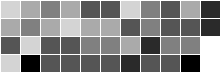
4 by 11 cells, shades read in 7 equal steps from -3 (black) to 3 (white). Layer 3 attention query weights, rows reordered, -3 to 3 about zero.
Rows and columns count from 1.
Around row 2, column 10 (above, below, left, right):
1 0 -1 -2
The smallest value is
-3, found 2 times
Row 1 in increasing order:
-2 -1 -1 -1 0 0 1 1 1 2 2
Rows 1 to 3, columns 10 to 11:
1 -2 / -1 -2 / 0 3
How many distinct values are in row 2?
5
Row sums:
2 1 1 -9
